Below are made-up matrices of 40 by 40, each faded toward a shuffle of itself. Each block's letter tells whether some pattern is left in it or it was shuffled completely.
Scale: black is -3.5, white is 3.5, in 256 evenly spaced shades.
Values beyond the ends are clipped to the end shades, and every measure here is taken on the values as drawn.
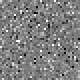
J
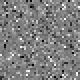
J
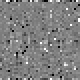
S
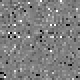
S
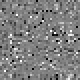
S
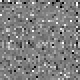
S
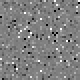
J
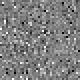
S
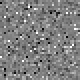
J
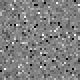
J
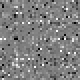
S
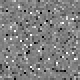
J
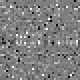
S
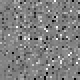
S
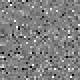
S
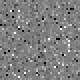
J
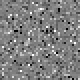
J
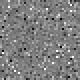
J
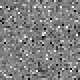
J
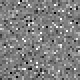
J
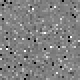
J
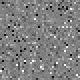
J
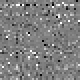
S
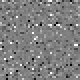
S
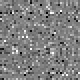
S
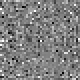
S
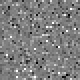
J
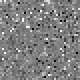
J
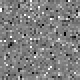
J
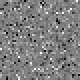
J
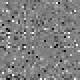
S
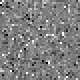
J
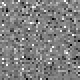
S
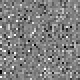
S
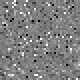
J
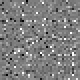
S
